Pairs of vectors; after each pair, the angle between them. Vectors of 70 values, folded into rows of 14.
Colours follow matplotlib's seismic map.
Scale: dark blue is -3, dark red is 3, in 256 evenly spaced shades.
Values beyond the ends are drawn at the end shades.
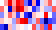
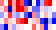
nearly parallel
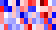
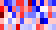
orthogonal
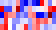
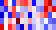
orthogonal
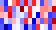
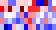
partly aligned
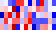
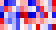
orthogonal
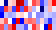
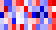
partly aligned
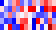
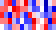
partly opposed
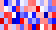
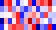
partly opposed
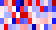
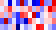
orthogonal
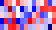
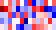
orthogonal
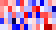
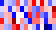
nearly opposite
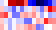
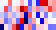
orthogonal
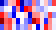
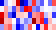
nearly parallel
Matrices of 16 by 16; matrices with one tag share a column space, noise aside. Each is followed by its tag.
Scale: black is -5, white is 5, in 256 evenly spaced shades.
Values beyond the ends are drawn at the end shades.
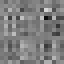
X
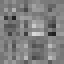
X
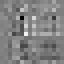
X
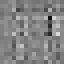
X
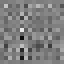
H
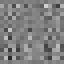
H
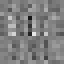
X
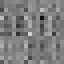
X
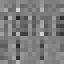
X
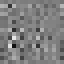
H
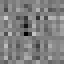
X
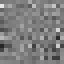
H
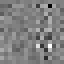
H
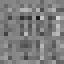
X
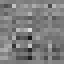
H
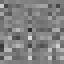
H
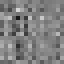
X
